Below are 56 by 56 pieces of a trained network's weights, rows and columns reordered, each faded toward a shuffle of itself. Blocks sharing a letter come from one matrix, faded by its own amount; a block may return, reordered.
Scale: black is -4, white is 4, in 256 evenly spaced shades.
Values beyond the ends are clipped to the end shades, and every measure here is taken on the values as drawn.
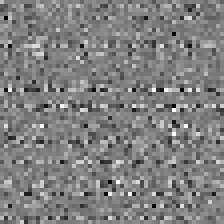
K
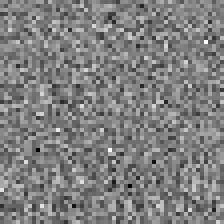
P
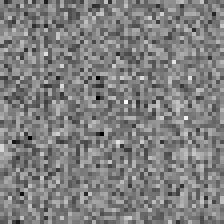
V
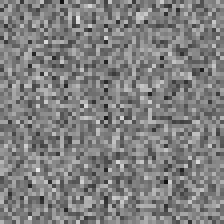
V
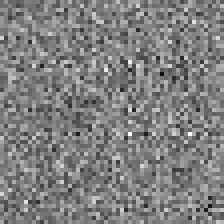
V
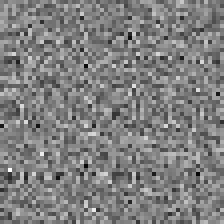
P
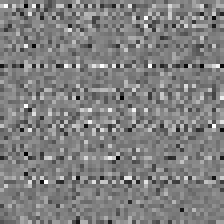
K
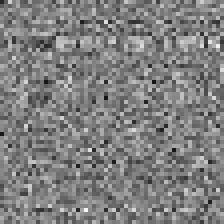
P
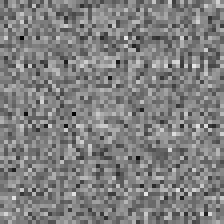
P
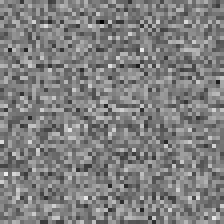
P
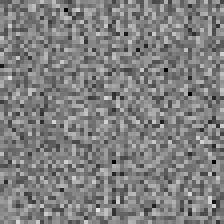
V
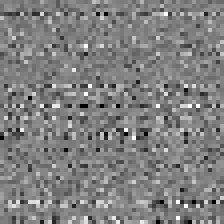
K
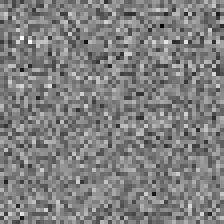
P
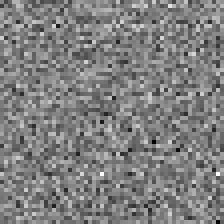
P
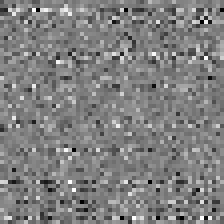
K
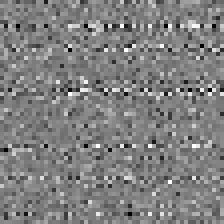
K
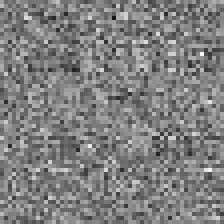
P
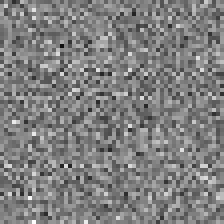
P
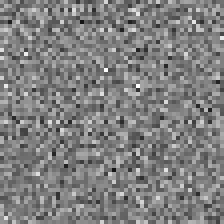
P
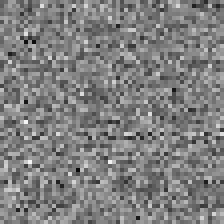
P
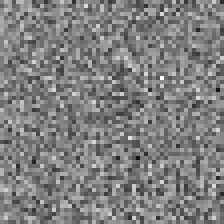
V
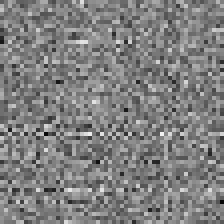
P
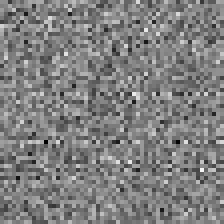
P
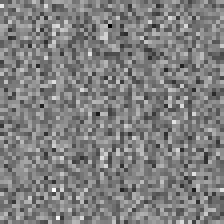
V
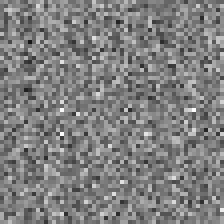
V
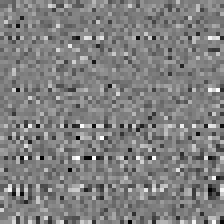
K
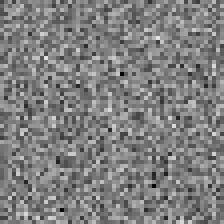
V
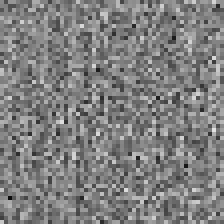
V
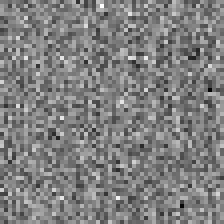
V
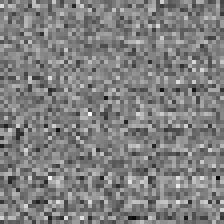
P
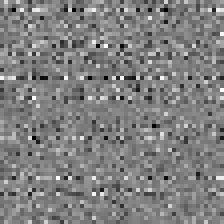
K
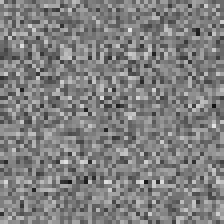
P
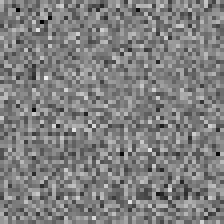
P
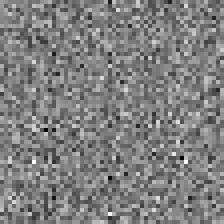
V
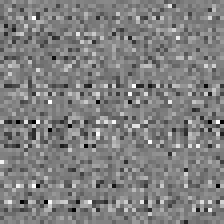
K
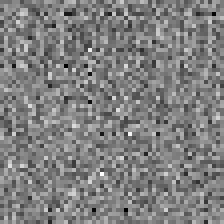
P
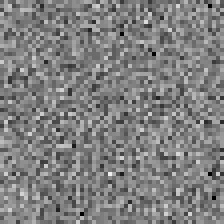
V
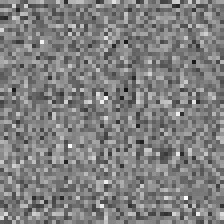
P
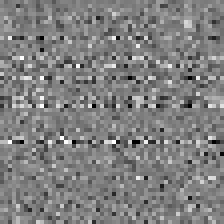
K
